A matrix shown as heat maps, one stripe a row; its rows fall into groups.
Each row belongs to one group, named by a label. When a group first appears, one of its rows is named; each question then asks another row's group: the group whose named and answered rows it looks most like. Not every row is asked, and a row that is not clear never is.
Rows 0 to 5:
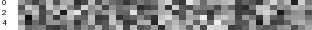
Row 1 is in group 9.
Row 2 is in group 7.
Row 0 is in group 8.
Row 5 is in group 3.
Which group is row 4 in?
8
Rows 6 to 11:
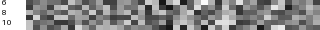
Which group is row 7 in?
7
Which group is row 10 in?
3
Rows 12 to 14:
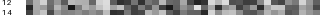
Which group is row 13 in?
7
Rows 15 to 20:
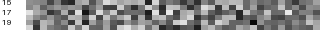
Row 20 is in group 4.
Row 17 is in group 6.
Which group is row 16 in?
8
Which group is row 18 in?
3
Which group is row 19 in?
3
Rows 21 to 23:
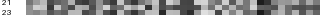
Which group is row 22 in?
4
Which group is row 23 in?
8
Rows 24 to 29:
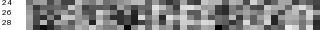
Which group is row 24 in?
4
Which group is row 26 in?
6
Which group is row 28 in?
6
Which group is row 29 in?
6
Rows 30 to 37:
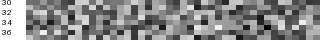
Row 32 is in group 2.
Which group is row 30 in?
4
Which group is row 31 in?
3
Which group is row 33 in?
7
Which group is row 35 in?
8
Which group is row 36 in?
2
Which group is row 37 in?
3
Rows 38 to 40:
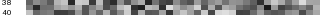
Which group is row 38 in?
7
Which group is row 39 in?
8
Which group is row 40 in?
3
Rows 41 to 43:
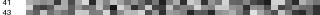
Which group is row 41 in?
7
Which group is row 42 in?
8
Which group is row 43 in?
4
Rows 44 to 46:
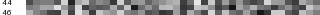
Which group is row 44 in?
7
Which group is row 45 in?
2
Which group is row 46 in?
7
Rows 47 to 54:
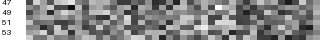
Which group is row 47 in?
9
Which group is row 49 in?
9
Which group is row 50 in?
2
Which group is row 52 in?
8
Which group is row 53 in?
2
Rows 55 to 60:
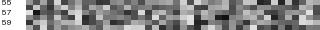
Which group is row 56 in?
9
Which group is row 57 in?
6
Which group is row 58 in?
6
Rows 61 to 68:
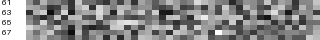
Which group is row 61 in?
2
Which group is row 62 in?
7
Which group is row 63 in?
7
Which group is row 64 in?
8
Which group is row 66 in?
2
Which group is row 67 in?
3
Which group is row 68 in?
2
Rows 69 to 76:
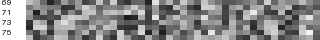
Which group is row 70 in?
4
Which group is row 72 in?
6
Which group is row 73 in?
9
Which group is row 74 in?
9
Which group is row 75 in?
7
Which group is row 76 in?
8
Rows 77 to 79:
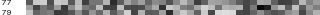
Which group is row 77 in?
9
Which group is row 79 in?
3
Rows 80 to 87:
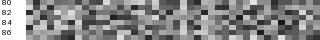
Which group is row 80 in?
4
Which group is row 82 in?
9
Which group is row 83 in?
6
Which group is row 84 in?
2
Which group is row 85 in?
9
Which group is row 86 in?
2
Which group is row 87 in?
4
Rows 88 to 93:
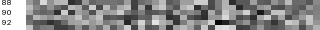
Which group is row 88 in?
2
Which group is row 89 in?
3
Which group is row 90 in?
7
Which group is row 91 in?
9
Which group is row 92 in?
6
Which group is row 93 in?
3
